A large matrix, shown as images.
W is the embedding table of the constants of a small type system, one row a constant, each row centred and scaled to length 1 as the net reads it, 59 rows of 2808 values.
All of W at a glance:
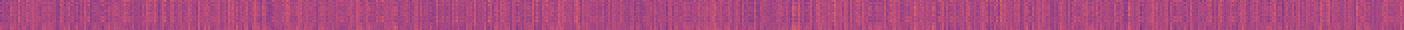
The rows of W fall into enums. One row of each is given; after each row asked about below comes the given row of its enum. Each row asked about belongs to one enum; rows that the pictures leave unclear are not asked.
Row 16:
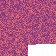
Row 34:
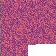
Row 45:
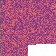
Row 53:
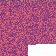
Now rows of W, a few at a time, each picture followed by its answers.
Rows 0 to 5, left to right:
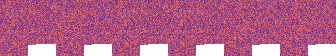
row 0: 45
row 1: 53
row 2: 45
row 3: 45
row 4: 34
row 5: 34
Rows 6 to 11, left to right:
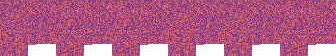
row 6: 16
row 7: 45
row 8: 45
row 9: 16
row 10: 16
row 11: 45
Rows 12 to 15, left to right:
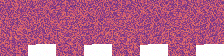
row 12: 34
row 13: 53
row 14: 16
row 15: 16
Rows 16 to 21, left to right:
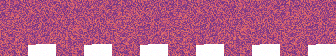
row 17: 34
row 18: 53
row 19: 16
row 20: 34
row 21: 53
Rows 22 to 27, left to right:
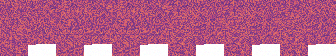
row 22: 34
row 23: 45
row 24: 45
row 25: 53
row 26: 53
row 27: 16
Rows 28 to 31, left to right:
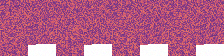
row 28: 53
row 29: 34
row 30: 16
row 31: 16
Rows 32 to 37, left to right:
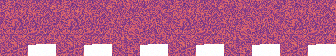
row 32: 45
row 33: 45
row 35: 45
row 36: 34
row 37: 45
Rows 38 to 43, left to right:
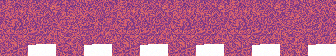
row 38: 45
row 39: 53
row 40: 45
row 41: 45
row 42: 45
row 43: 16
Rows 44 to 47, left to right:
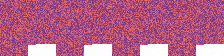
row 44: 34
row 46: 34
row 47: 16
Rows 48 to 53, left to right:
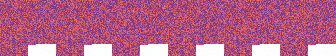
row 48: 34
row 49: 34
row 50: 45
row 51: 16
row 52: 34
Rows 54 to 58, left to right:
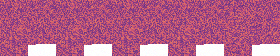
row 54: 34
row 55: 34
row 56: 34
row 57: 34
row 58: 53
